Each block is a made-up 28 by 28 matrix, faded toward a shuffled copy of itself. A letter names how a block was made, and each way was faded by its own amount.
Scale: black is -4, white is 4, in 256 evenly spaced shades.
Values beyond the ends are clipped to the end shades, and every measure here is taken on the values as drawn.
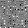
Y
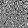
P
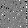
Y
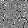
Y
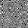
Y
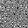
Y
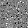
Y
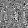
P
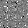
Y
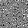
P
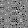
Y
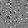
Y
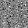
P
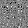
Y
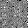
P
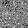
P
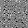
Y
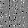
Y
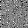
P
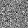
P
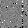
Y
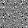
P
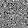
P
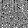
Y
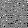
Y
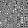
Y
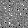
P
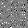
Y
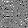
Y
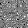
P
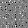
Y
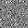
Y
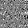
Y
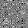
Y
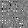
Y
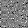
Y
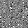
P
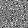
P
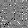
Y
